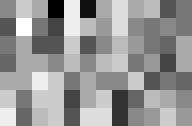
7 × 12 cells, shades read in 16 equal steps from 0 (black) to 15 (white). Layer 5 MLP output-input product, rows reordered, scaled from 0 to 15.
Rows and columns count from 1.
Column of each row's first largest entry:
5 2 5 8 3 1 1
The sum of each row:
101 108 95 106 109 107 115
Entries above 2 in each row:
10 12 12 12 12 12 12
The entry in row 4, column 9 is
7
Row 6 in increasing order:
3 4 6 7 8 10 10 11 12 12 12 12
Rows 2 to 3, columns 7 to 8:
9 13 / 8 11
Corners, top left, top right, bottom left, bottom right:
8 7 14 9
